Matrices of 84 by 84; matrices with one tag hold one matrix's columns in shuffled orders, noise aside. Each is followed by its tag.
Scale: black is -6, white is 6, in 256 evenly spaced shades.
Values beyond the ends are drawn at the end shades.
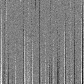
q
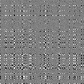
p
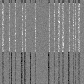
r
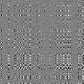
p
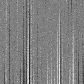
q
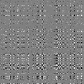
p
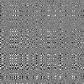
p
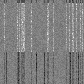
r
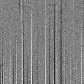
q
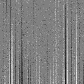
q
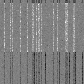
r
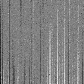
q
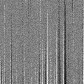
q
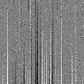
q
